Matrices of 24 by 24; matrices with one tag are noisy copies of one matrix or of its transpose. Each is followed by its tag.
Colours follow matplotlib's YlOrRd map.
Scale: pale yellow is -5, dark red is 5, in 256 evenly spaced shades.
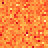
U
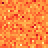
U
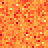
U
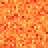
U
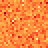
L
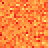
U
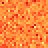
U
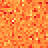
L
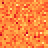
U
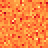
L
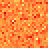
L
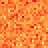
U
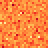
L
